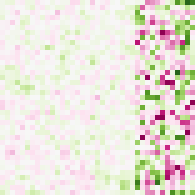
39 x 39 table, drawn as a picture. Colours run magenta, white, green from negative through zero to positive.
A few values lie far out on both sides of the bulk. The left part is calmer, up to a seam about 70% of the way across. No regular stripes run through it. On average the colour sits 50% of the way up the scale. The halves do not mirror each other. No overall slope runs across the table.
